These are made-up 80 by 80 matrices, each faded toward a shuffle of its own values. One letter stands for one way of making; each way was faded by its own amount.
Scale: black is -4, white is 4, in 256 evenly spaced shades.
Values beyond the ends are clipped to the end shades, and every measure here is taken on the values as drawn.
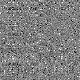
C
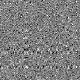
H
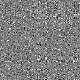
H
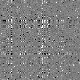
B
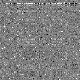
H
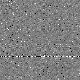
H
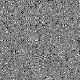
C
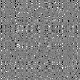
B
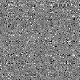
H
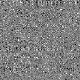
H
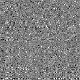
H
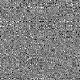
H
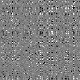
B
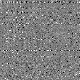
H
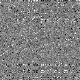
H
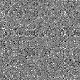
C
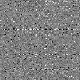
H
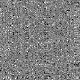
C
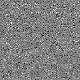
C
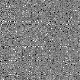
H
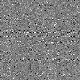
H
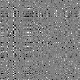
B
